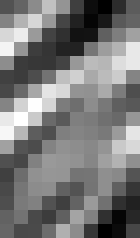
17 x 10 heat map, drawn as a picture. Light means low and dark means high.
On average the colour sits 50% of the way up the scale. The halves do not mirror each other. The grain runs diagonally up to the right. There is no overall slope. The ninth with the lowest average is the middle left. The values follow a bell shape.
